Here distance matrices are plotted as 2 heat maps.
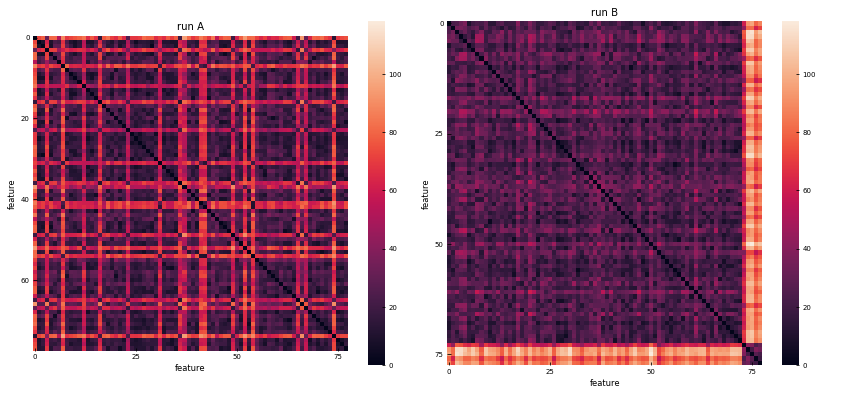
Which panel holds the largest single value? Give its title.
run B
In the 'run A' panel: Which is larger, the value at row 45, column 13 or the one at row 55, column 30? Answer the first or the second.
the second
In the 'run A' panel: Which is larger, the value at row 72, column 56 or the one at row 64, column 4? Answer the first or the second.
the second
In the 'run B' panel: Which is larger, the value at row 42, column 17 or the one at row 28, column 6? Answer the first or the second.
the first
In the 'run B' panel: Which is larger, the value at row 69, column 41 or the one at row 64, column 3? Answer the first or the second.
the second
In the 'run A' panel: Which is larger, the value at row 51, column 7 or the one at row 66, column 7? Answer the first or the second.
the second
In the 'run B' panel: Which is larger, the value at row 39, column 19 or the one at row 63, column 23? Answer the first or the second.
the second
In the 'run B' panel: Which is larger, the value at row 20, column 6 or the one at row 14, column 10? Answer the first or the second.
the first
